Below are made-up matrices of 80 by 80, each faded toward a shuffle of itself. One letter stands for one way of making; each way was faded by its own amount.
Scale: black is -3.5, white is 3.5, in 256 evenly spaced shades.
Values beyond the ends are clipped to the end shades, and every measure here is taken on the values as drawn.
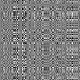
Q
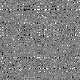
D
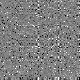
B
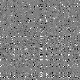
D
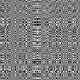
Q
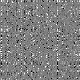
B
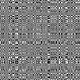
Q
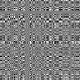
Q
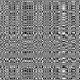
Q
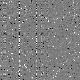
B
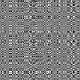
Q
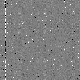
B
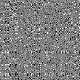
B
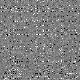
D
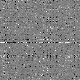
D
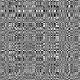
Q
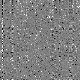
B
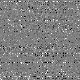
D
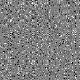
B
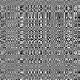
Q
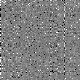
B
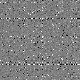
D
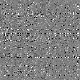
D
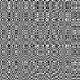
Q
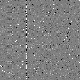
B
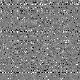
D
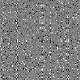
B
